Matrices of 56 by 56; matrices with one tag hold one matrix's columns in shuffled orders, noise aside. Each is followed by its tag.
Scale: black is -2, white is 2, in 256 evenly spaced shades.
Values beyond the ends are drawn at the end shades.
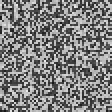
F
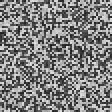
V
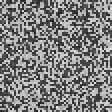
F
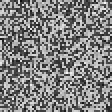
F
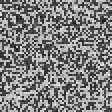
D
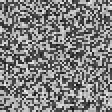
D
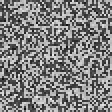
F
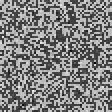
V
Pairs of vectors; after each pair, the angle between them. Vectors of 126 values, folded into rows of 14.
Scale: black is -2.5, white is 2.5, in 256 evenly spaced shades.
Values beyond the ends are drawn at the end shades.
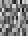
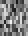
orthogonal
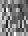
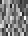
partly aligned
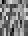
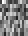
nearly opposite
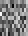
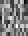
orthogonal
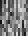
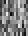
nearly parallel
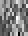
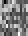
orthogonal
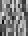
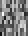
nearly parallel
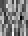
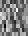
orthogonal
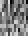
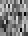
orthogonal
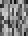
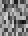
orthogonal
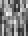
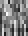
nearly parallel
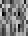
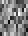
partly opposed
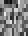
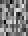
partly aligned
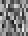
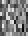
nearly opposite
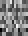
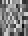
partly aligned
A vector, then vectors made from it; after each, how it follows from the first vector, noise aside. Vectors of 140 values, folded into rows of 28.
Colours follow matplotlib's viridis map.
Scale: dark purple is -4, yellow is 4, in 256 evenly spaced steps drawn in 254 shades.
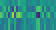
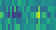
sign-scrambled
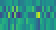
negated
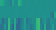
partly zeroed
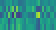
negated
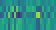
negated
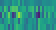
sign-scrambled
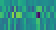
copied
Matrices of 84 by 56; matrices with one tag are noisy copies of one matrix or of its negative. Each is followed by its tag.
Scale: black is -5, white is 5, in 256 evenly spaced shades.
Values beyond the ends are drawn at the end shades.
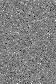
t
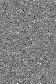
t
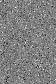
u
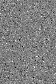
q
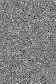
t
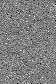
t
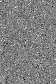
u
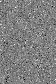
u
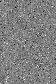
u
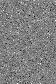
t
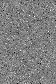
t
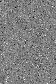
u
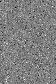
u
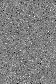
t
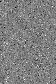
u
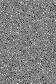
t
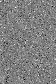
u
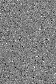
q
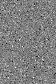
q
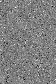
u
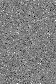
t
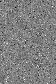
u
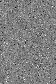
u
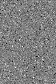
q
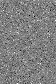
t
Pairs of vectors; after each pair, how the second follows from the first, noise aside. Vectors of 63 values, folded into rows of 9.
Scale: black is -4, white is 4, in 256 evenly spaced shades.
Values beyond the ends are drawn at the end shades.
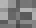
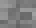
shrunk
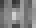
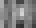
reversed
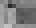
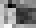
scaled up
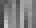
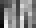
scaled up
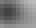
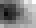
scaled up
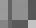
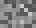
shuffled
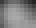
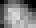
scaled up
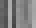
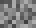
shuffled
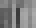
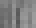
shrunk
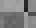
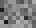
shuffled
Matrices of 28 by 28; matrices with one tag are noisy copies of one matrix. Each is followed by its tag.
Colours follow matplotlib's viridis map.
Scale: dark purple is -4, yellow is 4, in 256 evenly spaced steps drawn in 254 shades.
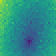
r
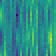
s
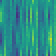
s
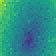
r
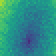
r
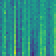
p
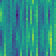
s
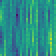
s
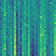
p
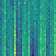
p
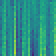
p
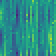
s
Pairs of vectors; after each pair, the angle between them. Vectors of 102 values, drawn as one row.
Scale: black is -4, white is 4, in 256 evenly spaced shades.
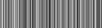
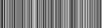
partly opposed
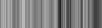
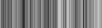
nearly opposite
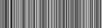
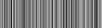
partly aligned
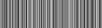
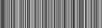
partly opposed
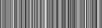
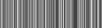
partly aligned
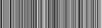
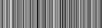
partly opposed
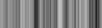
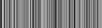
orthogonal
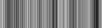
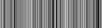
partly aligned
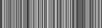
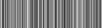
nearly opposite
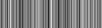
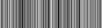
nearly parallel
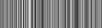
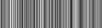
partly opposed
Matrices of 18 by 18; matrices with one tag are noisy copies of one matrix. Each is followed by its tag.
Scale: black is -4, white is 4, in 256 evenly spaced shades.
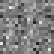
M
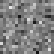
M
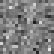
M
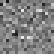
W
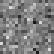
M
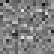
W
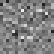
W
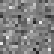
M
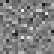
W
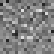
W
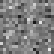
M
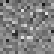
W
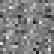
M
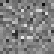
W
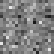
M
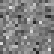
M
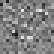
W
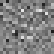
W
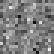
M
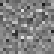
W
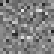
W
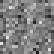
M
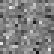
M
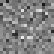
W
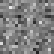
M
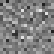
W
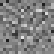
W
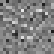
W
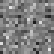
M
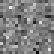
M
